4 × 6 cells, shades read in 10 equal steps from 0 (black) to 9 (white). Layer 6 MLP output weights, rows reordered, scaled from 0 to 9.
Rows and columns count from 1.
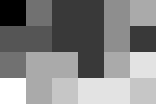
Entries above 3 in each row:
3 1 5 6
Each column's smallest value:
0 3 2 2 5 2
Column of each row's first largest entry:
6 5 6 1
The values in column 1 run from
0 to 9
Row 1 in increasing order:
0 2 2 4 5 6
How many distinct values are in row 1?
5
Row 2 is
3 3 2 2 5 2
